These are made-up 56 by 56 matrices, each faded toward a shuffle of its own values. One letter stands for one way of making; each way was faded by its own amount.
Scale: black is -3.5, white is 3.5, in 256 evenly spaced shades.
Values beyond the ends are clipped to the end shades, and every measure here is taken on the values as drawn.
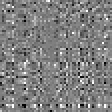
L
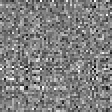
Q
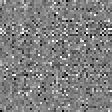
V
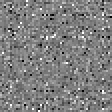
V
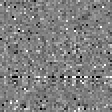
V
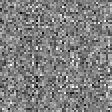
Q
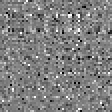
V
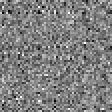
Q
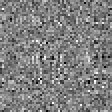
Q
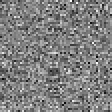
Q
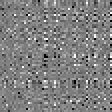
L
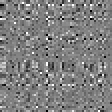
L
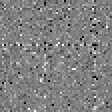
V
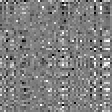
L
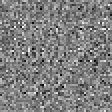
Q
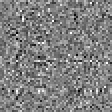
Q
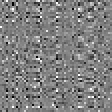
L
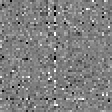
V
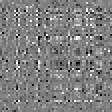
L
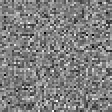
Q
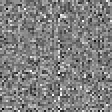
Q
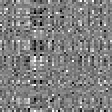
L
